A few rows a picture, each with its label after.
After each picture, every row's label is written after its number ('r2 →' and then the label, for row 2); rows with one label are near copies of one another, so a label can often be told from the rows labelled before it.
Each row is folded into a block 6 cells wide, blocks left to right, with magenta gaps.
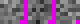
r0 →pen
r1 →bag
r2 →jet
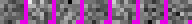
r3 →bag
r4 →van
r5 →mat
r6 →bag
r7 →van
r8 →bag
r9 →jet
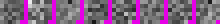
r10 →bag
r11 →van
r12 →mat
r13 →bag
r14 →jet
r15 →pen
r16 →jet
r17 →mat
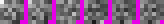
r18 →van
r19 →van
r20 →pen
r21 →bag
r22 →bag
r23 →bag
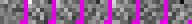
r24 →pen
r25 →van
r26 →van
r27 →mat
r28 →van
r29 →jet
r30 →mat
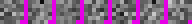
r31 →jet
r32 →mat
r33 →pen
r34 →pen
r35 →jet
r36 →mat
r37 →van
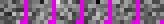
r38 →jet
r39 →mat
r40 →van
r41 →mat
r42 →pen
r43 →jet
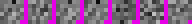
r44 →mat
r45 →pen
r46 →mat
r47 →mat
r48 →bag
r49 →jet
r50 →pen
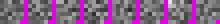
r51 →jet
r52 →jet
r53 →pen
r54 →jet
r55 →pen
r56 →jet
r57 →van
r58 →pen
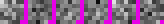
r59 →van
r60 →bag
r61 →mat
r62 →mat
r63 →van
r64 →jet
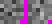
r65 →jet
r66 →mat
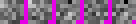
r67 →van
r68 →van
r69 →mat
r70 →jet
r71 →mat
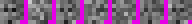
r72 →bag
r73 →van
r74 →bag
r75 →pen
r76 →jet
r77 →bag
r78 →bag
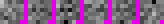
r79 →van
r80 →bag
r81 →bag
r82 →pen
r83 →bag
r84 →mat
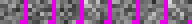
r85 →pen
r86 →jet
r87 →bag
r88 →van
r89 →pen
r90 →mat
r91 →van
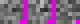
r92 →pen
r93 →pen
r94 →jet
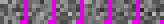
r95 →pen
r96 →mat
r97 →jet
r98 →pen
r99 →jet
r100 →jet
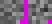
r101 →jet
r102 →pen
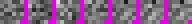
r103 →jet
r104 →bag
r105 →van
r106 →pen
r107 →mat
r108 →mat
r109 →mat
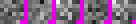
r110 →jet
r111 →mat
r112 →van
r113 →bag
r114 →van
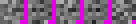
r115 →pen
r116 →bag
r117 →pen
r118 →bag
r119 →jet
